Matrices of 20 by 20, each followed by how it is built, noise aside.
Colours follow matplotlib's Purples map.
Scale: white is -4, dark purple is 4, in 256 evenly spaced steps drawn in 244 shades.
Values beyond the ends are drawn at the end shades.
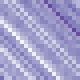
Toeplitz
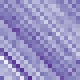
Toeplitz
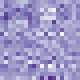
low rank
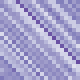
Toeplitz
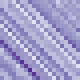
Toeplitz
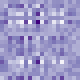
low rank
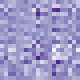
low rank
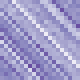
Toeplitz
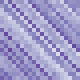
Toeplitz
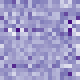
low rank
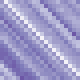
Toeplitz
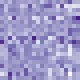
low rank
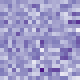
low rank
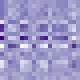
low rank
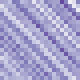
Toeplitz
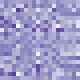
low rank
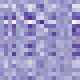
low rank
